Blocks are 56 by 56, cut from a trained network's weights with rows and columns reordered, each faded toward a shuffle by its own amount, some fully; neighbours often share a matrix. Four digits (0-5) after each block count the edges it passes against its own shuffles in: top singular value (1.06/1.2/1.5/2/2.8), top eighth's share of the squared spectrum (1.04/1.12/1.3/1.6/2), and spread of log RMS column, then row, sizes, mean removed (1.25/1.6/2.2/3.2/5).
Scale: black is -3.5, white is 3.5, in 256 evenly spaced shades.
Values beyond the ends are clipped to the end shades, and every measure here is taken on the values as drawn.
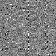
3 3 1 0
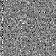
3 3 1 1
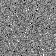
0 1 0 0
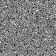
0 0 0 0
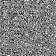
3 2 0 1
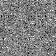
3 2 0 1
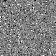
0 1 0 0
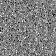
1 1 0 0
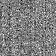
2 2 0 0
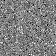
0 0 0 0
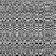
5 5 2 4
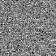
2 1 0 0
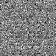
3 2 0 1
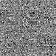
3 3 1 1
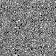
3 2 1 1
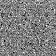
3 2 0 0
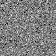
2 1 0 0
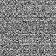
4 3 0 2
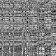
4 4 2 3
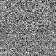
3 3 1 1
